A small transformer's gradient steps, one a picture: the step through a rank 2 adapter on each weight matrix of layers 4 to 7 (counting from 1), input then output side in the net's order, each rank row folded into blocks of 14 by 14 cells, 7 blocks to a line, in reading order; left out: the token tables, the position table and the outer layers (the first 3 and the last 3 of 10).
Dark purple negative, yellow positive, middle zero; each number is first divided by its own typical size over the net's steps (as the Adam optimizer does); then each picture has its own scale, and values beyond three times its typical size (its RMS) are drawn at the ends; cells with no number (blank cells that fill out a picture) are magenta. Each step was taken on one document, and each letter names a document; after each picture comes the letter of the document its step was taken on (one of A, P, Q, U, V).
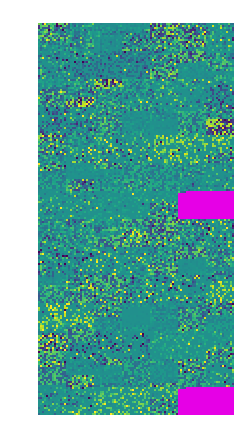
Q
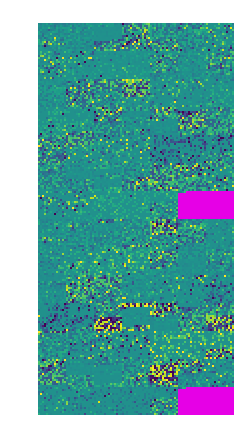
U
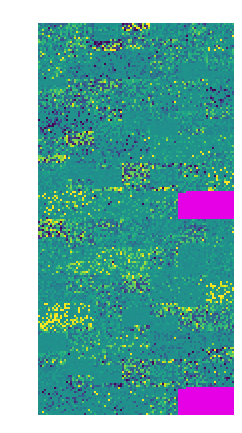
U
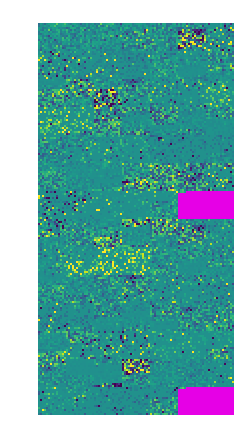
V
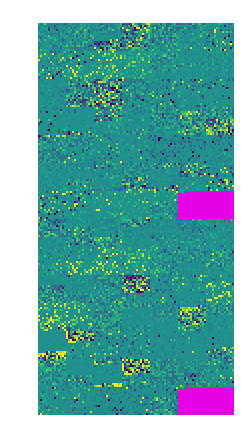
V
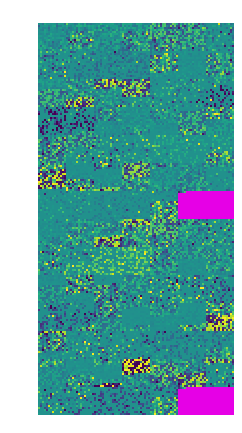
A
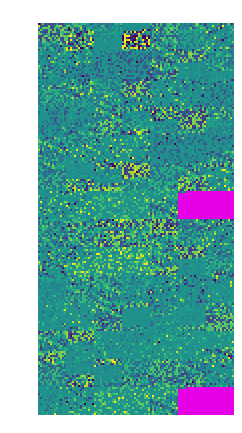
Q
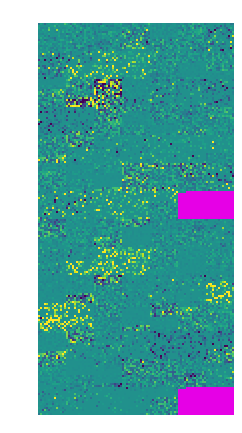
V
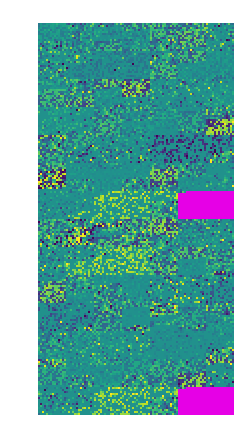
A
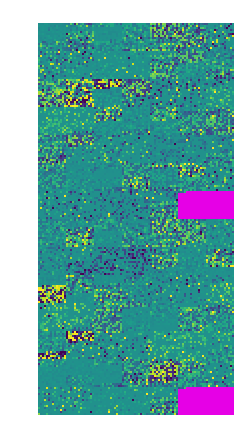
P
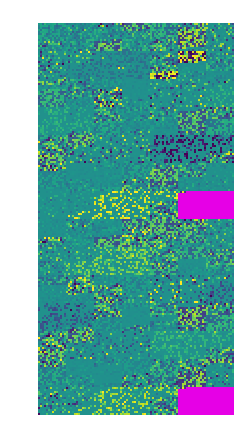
A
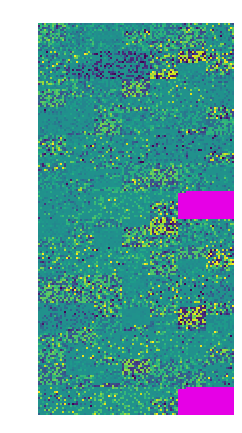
A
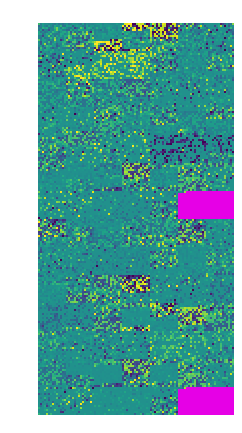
P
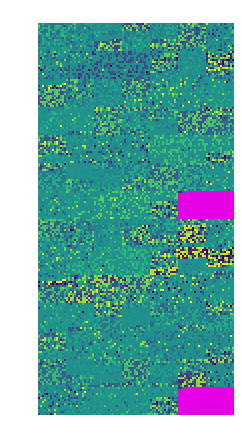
A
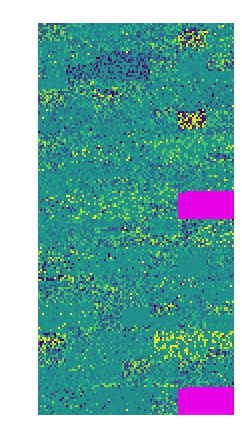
Q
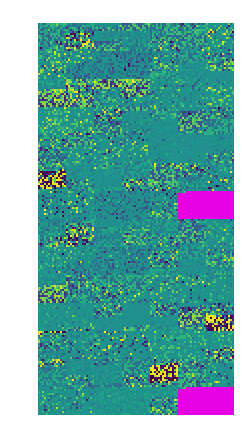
U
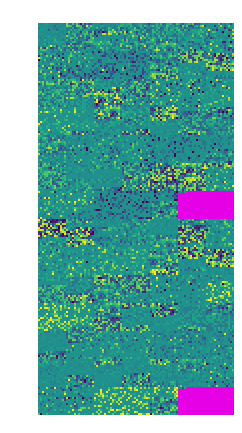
P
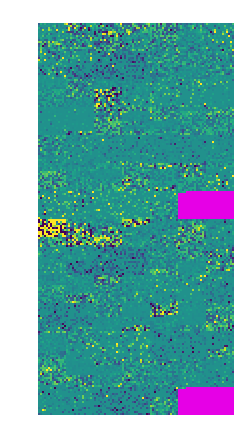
V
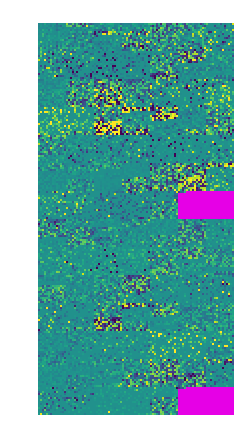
P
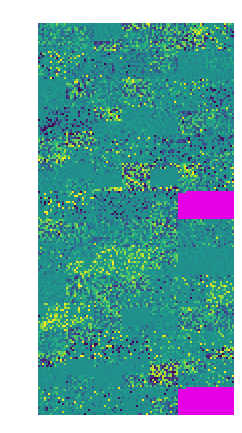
U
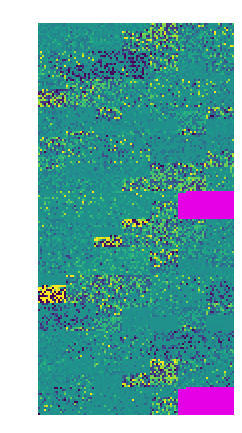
P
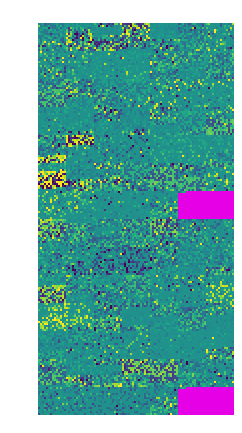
U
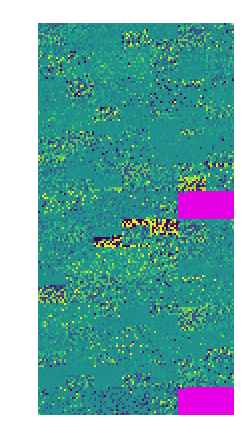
U
